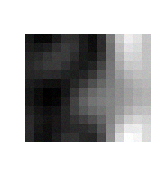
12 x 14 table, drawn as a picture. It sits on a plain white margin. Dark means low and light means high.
Slope: up to the right. Ninth with the highest average: bottom right. Lone odd cells: none.
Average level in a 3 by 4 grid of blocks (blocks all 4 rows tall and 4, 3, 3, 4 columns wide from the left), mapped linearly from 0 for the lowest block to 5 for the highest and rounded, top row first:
0115 | 0124 | 0125
